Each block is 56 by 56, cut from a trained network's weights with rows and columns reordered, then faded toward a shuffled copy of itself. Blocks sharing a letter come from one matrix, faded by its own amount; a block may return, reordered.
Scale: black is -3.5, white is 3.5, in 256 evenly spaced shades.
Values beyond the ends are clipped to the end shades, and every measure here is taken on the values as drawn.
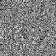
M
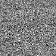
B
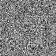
B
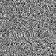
M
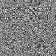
M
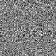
M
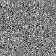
B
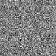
M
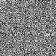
M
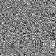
M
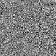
M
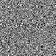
M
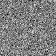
B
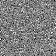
B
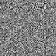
M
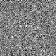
M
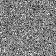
B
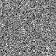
B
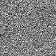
B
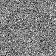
B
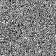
B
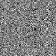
M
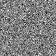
B
